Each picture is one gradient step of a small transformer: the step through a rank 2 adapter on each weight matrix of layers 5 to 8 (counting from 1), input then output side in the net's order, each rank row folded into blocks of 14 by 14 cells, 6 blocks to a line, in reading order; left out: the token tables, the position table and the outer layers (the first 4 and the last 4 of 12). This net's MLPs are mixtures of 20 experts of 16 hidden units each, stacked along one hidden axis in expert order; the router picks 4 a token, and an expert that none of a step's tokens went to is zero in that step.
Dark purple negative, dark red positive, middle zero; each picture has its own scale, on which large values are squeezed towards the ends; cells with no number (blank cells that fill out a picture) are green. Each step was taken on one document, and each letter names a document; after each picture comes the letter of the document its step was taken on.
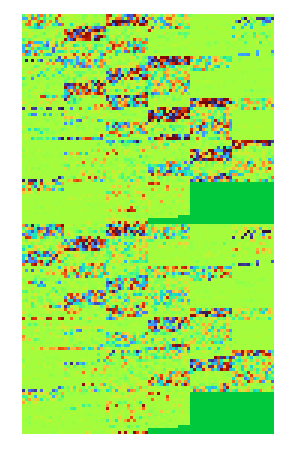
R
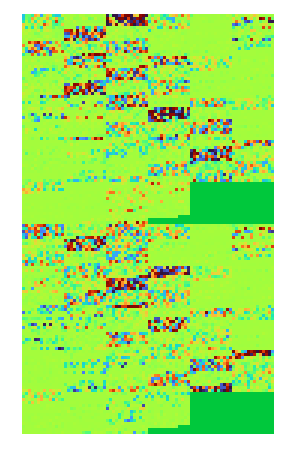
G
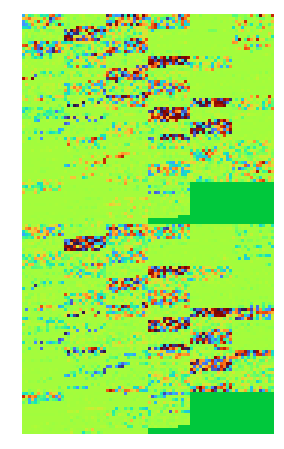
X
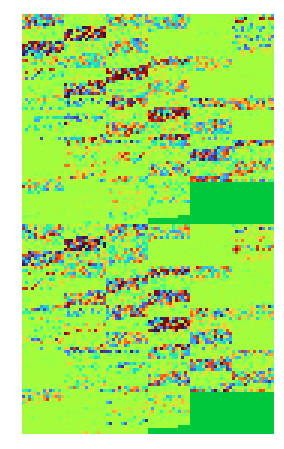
X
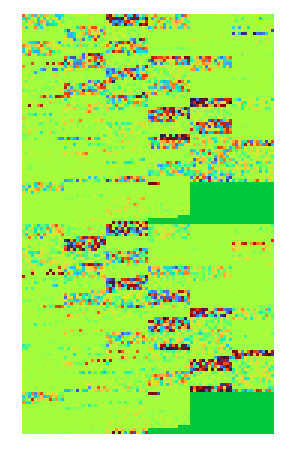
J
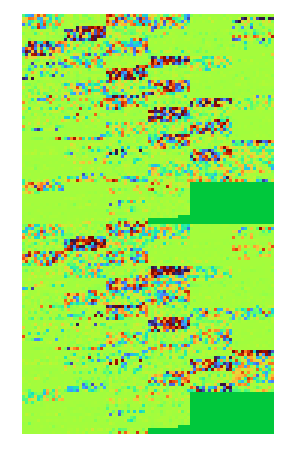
G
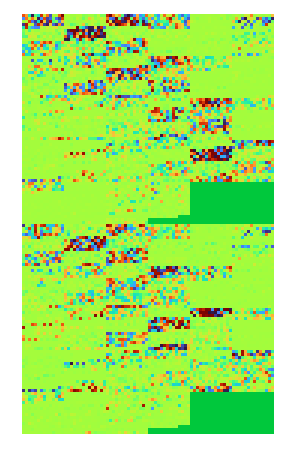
R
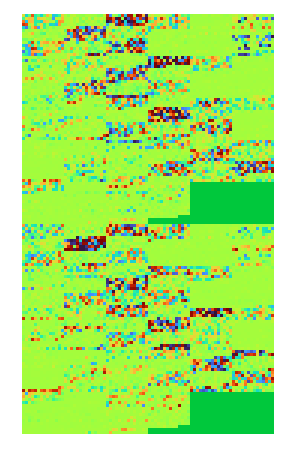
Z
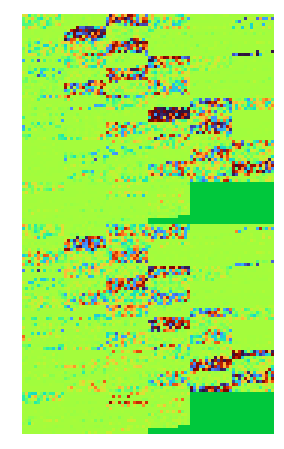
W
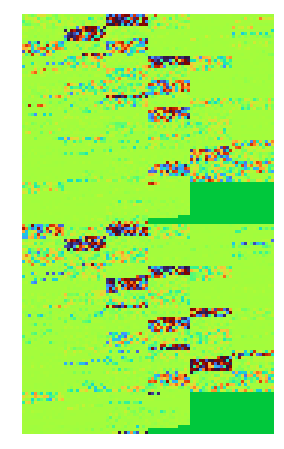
J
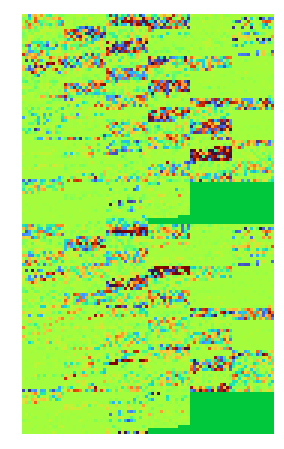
R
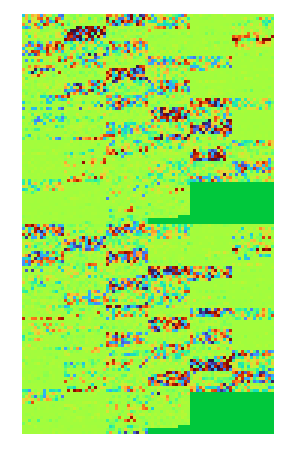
G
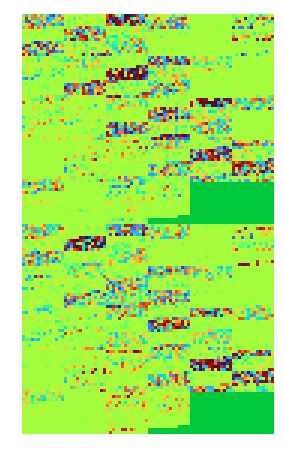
Z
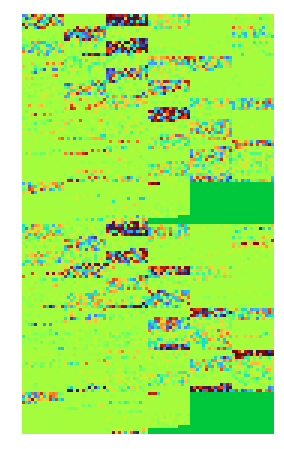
J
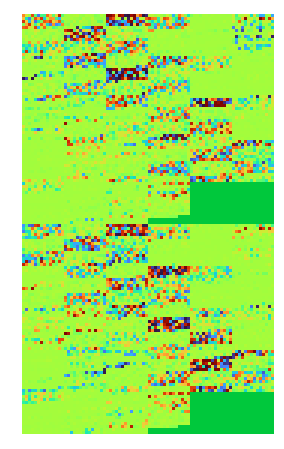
X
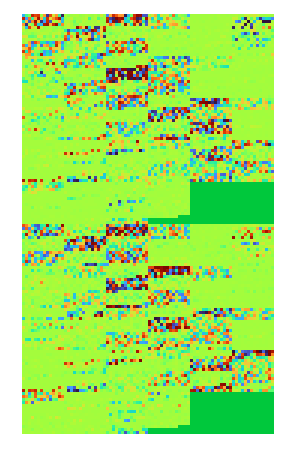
R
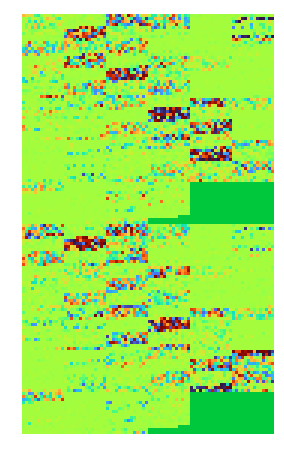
G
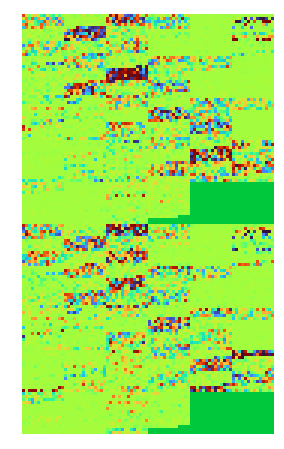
W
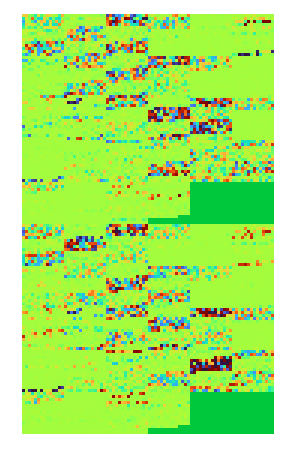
Z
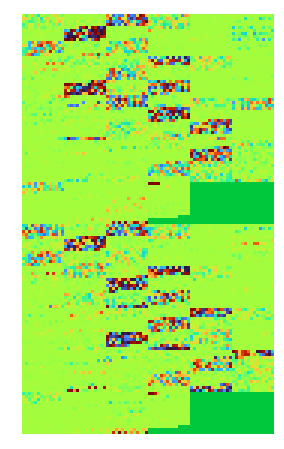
J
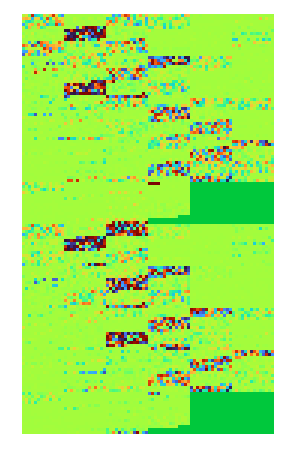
J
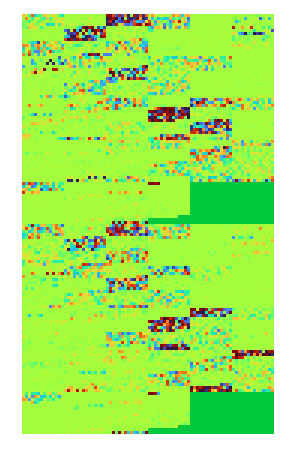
J
